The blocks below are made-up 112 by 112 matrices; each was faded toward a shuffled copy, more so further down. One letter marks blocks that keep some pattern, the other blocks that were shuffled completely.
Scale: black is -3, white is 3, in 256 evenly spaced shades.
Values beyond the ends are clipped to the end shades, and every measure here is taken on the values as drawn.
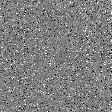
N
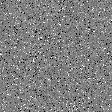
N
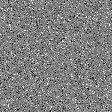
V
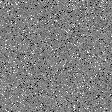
V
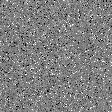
V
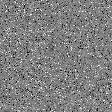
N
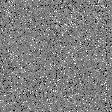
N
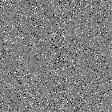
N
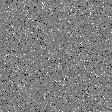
V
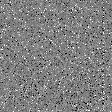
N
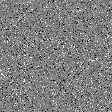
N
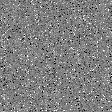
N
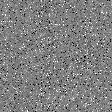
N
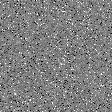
V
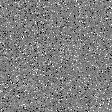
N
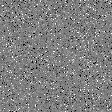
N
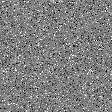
V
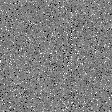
N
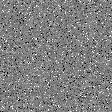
V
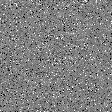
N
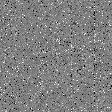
N
